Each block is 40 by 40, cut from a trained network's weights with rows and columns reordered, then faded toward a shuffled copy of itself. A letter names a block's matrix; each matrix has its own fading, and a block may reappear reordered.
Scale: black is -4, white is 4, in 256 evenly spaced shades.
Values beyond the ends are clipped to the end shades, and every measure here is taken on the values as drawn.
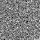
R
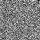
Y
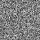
Y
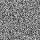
Y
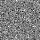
R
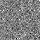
R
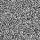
Y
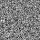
Y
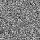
Y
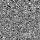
R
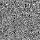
R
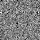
R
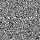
R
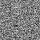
Y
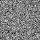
R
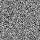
Y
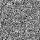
Y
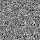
R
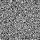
Y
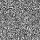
Y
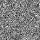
Y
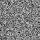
Y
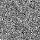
R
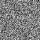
Y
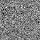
R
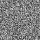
Y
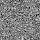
R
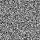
Y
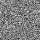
Y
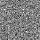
R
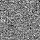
Y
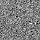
R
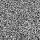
Y
